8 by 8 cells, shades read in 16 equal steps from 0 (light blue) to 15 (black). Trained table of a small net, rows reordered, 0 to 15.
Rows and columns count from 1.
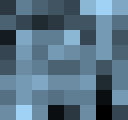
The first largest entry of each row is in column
1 3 1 1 1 7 7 7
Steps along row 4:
down up down up up down up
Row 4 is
10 4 7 4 5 6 4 8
